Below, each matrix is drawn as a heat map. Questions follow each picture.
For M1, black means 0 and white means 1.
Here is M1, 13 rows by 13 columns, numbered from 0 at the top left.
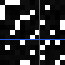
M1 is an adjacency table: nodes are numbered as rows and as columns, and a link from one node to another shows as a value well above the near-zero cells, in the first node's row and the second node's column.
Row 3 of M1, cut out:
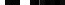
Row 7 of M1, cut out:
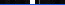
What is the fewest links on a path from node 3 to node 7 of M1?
4
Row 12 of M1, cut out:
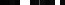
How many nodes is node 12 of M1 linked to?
3
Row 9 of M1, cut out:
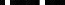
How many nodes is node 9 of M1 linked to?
2
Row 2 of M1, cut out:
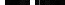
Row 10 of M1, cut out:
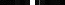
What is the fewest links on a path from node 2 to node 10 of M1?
2
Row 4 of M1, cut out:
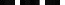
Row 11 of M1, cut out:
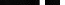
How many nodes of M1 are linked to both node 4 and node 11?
2
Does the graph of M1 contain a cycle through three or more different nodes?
yes
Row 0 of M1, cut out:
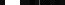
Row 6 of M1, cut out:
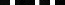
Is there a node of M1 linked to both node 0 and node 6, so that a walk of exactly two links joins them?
yes
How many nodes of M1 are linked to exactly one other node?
2
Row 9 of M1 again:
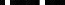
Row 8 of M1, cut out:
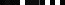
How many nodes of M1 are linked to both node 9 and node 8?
0
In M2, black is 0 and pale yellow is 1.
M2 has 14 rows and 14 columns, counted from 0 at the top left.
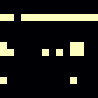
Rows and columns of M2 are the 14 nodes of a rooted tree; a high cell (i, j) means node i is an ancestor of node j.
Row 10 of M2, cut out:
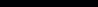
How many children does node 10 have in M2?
0
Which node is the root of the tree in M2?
2
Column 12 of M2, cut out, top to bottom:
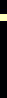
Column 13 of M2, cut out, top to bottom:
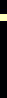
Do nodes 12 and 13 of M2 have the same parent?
yes
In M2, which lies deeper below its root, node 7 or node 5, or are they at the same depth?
the same depth
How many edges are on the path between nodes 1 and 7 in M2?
1
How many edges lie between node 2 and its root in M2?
0
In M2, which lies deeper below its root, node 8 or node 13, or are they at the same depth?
node 8
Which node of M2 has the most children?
2
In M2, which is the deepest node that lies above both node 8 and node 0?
7
